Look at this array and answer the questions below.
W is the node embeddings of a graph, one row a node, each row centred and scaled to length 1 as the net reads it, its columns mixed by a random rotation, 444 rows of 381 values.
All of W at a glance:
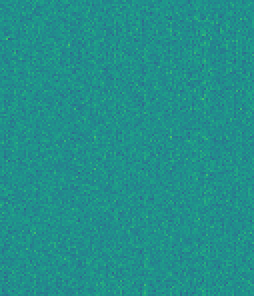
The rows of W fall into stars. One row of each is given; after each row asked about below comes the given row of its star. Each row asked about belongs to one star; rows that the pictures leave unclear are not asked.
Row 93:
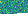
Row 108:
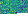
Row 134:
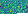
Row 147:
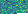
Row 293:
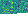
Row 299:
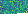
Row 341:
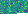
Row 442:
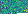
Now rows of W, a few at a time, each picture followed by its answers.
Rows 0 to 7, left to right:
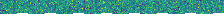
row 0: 93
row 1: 134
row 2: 108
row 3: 442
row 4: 108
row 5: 293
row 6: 134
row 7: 299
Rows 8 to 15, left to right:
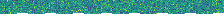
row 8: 341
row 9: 134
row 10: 442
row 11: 299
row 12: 147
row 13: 293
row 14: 134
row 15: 147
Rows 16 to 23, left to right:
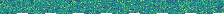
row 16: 134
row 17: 108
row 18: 442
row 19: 108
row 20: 299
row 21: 293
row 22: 299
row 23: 108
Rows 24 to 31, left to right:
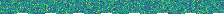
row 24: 293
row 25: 134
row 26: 341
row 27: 134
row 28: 293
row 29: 293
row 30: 93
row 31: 442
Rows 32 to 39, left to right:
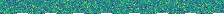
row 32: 93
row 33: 442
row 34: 108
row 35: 93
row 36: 108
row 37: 293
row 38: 108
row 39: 134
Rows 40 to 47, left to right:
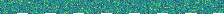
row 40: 93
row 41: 93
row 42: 108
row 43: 93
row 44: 108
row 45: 147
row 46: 147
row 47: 108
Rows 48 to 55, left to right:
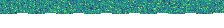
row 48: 93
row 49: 147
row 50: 341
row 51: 442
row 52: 93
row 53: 147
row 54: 134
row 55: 293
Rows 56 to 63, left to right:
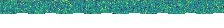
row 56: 108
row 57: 341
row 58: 341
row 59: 341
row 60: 108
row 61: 299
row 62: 299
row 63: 299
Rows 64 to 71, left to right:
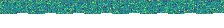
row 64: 93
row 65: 293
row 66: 147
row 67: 108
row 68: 147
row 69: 147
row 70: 293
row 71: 442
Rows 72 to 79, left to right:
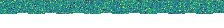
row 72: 93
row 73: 293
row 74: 93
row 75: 299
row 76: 293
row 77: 341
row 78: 293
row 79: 293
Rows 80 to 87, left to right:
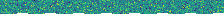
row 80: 93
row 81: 93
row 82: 442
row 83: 93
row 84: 147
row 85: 299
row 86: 134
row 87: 442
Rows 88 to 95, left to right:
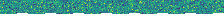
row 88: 299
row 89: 293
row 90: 93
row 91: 93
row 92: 147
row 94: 93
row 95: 293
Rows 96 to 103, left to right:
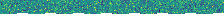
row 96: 341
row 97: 299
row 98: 108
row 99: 293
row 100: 341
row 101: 147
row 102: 93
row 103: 293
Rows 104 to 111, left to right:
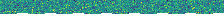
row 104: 108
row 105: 442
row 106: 108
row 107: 299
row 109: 93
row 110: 108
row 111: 341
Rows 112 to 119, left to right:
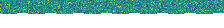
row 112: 134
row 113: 108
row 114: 293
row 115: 147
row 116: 134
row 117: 93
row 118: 293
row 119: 93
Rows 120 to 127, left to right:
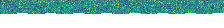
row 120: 147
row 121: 299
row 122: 341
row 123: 108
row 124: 147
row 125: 442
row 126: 93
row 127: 442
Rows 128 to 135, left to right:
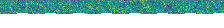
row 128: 108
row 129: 299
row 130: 134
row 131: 134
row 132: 341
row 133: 134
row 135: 299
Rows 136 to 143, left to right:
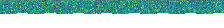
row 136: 293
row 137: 293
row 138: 108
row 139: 341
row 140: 293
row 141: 93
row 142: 442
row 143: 299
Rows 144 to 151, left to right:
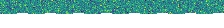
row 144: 93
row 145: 299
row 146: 341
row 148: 442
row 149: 147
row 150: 341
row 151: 299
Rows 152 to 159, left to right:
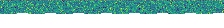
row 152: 442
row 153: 134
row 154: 93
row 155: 108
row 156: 341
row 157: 93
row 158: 93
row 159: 299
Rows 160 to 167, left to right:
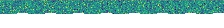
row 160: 293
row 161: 147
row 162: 293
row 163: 293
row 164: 93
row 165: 93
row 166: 147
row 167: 134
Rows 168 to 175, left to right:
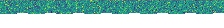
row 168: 147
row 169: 299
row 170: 299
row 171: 108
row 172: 341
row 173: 147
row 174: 93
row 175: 299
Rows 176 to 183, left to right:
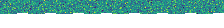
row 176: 134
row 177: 442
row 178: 293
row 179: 341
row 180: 341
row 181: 442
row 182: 108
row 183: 108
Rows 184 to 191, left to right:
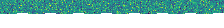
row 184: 134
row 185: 134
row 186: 108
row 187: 134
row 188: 299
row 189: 442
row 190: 293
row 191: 341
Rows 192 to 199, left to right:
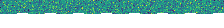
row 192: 134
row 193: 442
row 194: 108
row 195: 341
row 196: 93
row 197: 147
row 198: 293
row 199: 108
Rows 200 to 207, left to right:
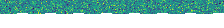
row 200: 93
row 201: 341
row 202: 147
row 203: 293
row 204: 93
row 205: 93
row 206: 147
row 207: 293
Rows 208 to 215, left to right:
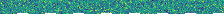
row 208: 93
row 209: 93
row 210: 341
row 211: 293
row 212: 341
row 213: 341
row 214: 93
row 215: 442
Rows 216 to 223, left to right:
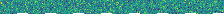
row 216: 93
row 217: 108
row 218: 134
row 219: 93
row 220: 134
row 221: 299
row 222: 134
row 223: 442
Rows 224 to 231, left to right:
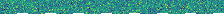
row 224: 293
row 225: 93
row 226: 93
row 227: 134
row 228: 147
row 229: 93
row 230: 299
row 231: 93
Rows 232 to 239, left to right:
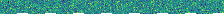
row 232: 442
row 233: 147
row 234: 147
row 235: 93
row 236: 442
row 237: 93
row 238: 293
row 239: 293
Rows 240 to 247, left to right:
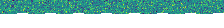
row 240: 341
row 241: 108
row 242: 341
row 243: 134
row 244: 93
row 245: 108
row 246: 341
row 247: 134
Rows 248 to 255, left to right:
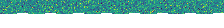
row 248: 93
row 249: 299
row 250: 134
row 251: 108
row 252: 93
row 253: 108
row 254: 93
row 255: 134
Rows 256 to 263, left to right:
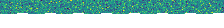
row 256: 147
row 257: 341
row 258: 293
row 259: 134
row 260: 293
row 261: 299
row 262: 293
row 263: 341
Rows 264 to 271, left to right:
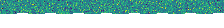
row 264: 442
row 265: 134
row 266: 299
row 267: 147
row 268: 134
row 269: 293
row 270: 293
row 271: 134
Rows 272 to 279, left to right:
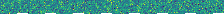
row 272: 93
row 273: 134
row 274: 134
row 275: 299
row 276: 442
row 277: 134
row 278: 93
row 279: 93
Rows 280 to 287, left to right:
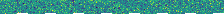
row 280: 293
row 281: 442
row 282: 341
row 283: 108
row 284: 442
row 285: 293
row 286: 134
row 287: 108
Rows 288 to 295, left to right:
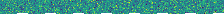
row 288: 108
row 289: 93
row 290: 134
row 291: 341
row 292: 147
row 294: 134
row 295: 442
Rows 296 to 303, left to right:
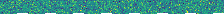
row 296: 93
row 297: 134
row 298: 442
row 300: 93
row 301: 147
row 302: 299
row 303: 341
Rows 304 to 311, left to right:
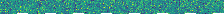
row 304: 93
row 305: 341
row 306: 293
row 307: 293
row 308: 108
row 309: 108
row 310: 442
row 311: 293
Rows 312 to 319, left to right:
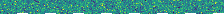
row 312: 134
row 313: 147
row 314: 134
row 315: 147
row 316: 134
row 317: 442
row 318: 341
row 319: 293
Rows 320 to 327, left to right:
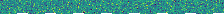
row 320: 134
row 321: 108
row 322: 299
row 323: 147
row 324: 134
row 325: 293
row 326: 147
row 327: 299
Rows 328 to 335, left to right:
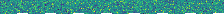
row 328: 299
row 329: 134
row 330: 293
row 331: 134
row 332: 293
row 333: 108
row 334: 134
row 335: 299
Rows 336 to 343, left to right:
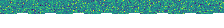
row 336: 108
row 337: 134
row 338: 293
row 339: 93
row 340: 108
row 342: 341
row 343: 293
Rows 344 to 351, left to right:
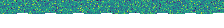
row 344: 134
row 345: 134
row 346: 442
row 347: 341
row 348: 299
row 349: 341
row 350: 341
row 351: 293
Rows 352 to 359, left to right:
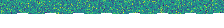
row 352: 134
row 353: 108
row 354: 134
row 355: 93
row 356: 147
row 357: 341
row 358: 108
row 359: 147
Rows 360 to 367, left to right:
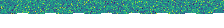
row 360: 147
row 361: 108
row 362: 134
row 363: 293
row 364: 299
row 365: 442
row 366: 147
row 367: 134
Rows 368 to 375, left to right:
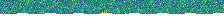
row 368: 93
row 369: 293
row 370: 147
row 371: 147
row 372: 93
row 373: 299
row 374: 108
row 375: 442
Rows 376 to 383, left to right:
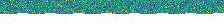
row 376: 299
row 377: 442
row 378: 442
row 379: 108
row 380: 134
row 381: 93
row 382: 108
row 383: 442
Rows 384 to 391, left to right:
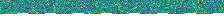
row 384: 341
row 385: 93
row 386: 293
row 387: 299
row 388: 134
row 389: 108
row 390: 293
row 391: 108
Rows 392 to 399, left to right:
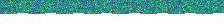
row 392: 299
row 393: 134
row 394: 147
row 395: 299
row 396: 442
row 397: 93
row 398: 442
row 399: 93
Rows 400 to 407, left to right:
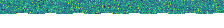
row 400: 293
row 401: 147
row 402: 293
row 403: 134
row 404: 108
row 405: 134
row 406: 108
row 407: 147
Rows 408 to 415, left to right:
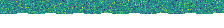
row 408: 93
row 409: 93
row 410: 93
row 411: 442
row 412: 108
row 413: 442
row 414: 293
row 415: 299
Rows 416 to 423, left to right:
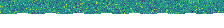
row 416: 108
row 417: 147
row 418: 134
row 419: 293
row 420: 134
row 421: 299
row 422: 299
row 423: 108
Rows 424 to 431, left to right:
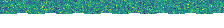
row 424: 299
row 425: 341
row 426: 299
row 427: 442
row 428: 442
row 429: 134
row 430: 147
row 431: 341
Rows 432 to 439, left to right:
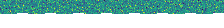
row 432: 442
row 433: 108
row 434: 93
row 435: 442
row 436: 442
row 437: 442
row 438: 299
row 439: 299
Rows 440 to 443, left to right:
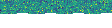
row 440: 147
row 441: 134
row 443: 299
